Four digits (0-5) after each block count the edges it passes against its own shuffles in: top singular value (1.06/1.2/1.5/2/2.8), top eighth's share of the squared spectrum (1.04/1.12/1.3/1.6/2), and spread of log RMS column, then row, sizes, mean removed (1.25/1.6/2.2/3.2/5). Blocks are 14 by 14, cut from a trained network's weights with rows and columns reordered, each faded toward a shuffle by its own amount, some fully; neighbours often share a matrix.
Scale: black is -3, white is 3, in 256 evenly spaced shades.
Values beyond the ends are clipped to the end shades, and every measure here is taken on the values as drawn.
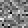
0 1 1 1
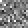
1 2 0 0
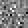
0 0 0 0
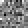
2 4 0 1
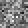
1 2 0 0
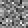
0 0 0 0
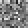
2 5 1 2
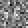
0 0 0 0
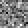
0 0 0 0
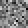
0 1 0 0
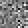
2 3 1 0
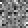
2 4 2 0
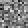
2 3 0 0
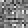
2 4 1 1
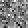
0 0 0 0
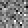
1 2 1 0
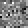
0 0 0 0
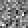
0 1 0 0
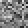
2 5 1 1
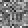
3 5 0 1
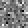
1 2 0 0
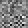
3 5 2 2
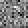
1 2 0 0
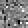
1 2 0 0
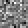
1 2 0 0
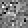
0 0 0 1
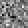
0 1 1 0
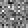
1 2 1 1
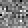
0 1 0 1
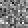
1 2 0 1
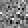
1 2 1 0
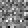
0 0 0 1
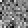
2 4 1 0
